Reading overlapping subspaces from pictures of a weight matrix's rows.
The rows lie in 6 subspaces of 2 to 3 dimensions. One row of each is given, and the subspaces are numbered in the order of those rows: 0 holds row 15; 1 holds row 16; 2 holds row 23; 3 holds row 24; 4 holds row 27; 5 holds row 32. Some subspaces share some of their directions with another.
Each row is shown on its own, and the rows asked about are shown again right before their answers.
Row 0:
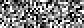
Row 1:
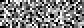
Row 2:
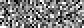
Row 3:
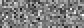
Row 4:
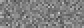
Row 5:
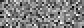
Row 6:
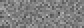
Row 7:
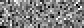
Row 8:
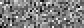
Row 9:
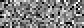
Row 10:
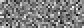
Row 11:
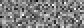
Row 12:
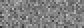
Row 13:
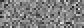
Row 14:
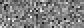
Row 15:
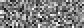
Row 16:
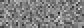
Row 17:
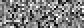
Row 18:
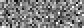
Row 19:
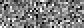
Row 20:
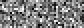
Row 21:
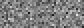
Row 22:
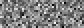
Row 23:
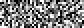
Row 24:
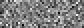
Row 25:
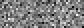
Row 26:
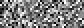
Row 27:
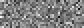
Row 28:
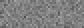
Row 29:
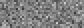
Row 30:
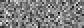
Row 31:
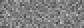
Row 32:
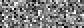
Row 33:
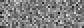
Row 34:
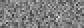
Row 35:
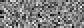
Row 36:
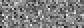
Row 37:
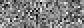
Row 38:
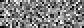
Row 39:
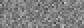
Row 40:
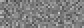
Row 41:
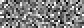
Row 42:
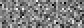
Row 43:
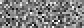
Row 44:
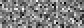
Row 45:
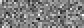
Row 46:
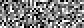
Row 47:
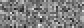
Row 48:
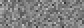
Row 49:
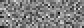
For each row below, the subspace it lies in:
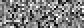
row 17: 1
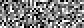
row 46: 4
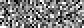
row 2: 2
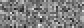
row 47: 0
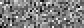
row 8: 4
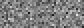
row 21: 2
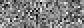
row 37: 2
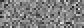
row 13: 4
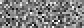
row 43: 4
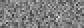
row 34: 1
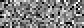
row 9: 4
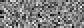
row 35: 0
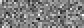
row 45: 5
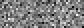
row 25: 2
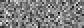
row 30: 1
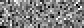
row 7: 4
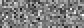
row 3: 5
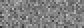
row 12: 5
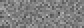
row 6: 3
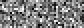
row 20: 0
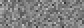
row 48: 3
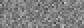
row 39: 3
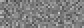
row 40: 0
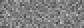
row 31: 1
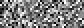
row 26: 3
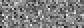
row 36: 5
